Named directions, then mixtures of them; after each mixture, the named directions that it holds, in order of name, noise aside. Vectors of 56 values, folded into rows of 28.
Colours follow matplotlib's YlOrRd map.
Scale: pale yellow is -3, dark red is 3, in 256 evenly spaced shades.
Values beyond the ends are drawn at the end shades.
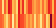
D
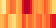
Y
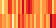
D, Y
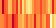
D, Y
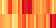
D, Y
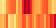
Y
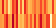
D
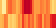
Y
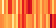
D, Y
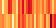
D, Y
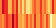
D, Y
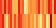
D, Y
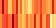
D, Y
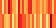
D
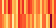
D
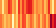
D, Y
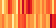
D, Y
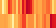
D, Y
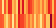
D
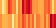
D, Y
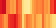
Y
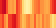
Y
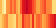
Y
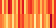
D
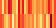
D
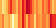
D, Y
